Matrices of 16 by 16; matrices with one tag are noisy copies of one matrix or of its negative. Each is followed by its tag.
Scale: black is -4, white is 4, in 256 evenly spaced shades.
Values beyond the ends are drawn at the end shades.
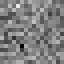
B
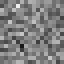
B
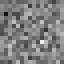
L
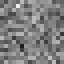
B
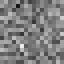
B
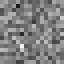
B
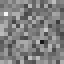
L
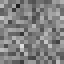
B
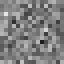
L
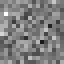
L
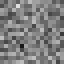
B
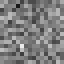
B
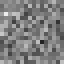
L
